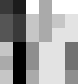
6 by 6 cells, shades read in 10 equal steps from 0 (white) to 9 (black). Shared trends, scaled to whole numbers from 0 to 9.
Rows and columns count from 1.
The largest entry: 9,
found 3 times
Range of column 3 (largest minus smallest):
4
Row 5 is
3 9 4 1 1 5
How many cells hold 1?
9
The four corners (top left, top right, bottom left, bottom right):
7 0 2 4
